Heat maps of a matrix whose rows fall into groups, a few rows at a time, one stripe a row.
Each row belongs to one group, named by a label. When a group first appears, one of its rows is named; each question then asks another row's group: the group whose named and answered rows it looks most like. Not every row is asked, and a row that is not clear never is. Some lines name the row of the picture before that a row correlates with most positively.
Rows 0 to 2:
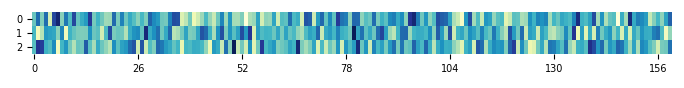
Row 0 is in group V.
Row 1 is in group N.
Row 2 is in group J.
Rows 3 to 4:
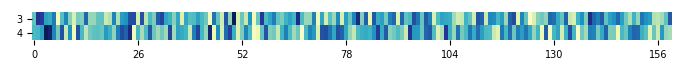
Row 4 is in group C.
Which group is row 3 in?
J
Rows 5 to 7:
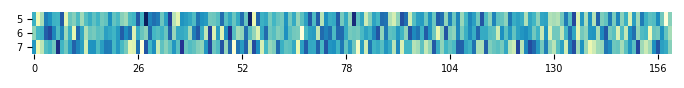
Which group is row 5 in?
N
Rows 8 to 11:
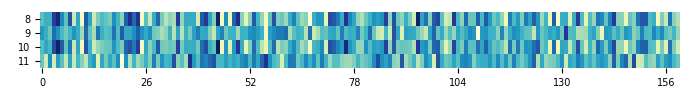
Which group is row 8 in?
C
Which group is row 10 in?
C
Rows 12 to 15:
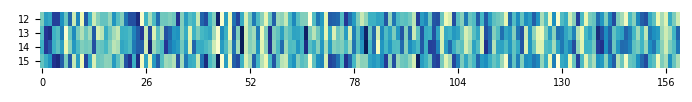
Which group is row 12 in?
C
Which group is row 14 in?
J
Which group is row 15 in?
C
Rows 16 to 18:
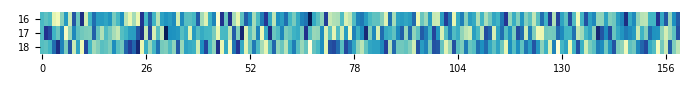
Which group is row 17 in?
J
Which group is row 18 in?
C
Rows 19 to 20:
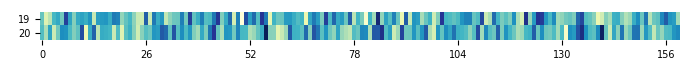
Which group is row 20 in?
V
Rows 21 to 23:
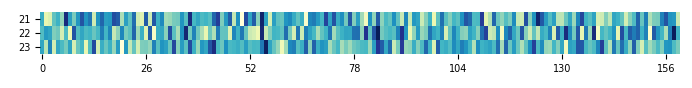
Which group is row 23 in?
V
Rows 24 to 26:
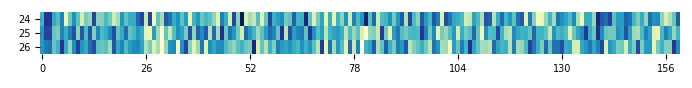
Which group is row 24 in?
J
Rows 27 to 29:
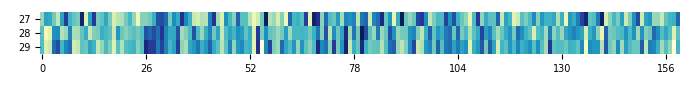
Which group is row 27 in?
V
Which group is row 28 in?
N
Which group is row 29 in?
N
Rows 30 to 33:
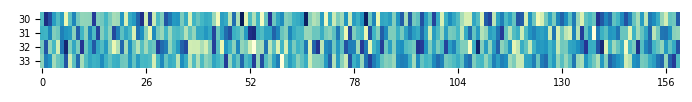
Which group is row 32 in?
V
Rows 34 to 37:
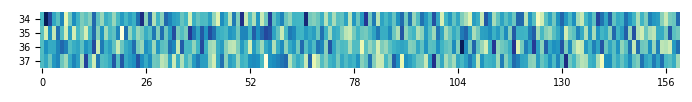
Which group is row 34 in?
J
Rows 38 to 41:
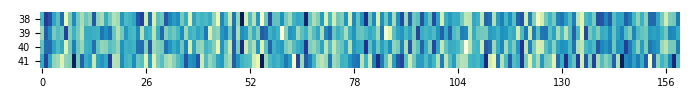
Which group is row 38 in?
J
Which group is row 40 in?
J
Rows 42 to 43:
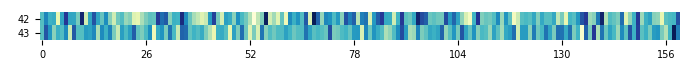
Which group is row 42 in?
V
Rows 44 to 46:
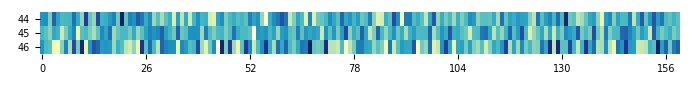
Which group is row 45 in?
N
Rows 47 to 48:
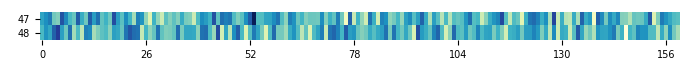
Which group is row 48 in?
C
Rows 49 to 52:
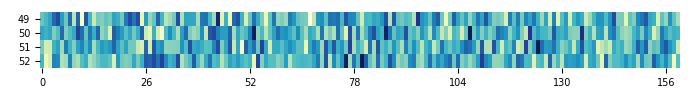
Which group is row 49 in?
C
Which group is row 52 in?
N
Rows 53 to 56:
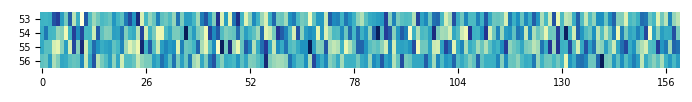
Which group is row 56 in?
V
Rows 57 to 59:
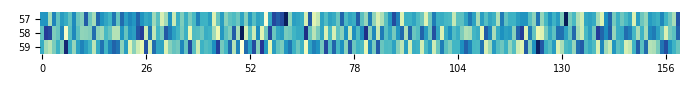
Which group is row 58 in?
J
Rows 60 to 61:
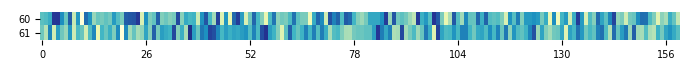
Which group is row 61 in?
V
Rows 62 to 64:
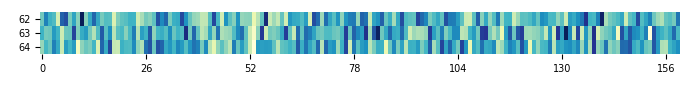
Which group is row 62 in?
V
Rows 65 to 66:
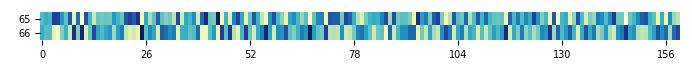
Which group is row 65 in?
C
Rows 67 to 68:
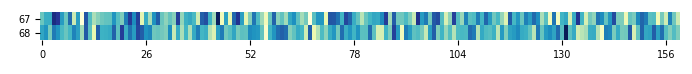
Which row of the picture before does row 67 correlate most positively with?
65
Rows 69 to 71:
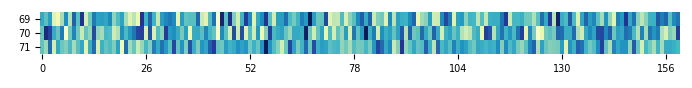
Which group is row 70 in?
J
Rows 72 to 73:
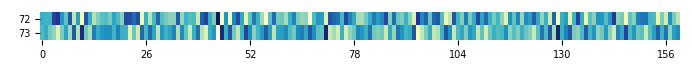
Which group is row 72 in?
C
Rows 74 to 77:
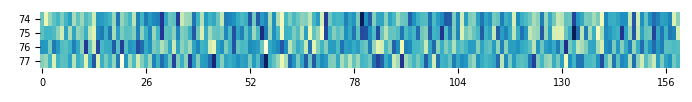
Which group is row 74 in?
N
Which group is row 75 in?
N
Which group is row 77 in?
V
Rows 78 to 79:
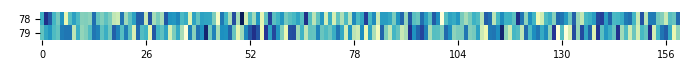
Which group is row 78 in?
J
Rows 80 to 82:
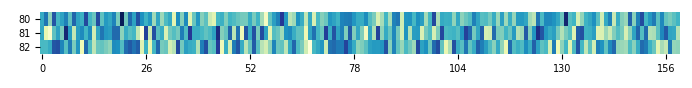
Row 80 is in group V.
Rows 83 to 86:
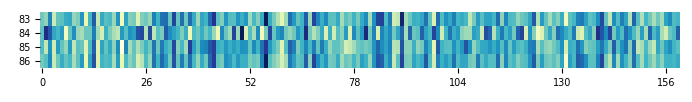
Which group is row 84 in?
J
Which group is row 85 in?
V
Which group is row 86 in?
V
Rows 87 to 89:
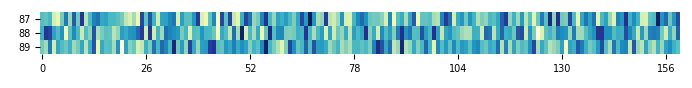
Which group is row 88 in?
J
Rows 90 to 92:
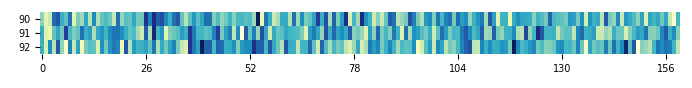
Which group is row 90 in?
N
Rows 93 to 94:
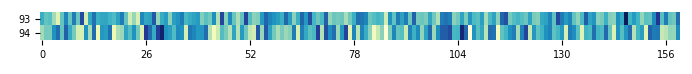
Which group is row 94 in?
N
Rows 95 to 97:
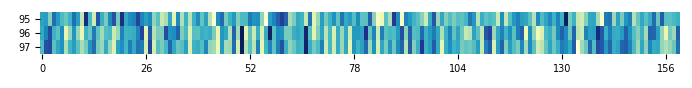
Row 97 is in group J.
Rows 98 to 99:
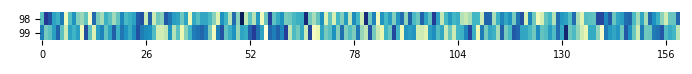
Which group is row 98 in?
J
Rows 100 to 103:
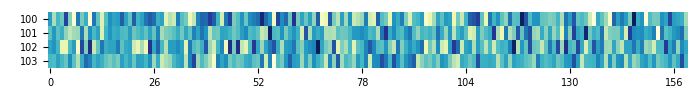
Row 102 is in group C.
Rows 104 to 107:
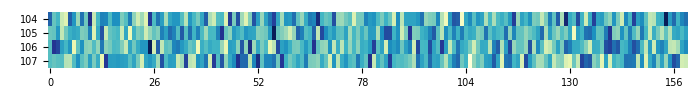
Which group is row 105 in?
V
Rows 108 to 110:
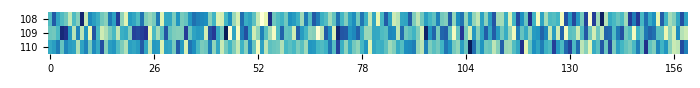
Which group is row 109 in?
C
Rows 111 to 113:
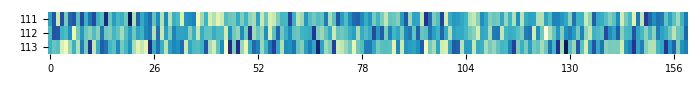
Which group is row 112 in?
J
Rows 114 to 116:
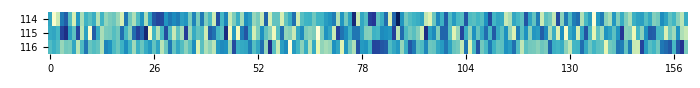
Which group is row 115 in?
C
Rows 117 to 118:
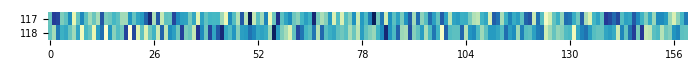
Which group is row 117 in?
J
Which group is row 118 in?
V
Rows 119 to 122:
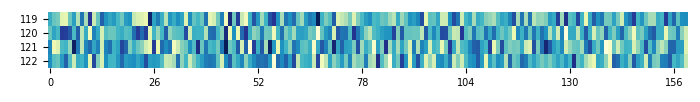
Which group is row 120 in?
C
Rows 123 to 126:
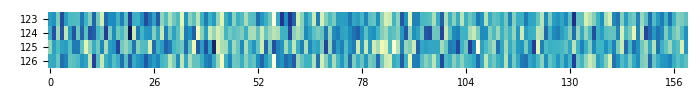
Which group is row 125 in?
N
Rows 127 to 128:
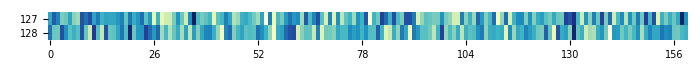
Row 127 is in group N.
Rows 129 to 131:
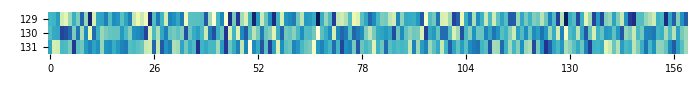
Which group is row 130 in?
C
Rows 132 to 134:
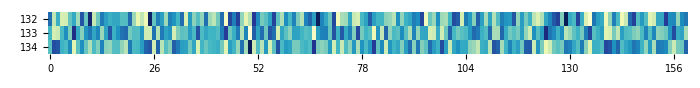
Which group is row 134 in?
J
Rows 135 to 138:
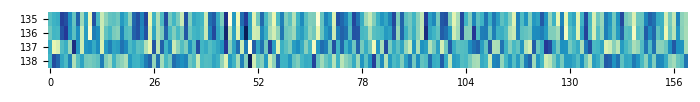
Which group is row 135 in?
C
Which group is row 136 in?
C
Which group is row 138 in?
J
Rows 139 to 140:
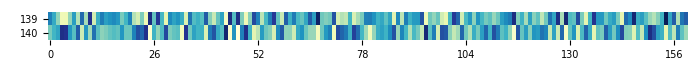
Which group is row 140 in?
C
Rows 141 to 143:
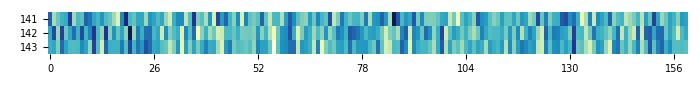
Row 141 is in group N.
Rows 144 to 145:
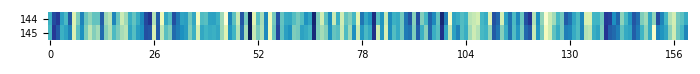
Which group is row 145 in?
J
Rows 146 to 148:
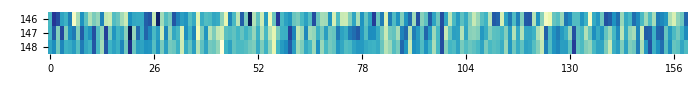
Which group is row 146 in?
J
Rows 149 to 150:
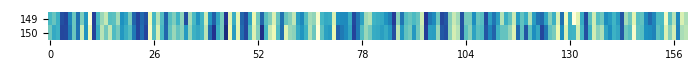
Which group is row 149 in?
C
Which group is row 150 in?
C
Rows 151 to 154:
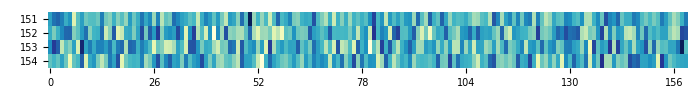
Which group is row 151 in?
J
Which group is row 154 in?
N
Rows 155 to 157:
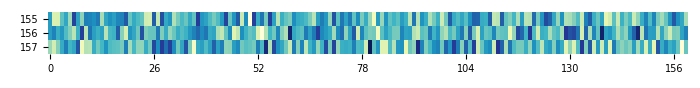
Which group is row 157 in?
N
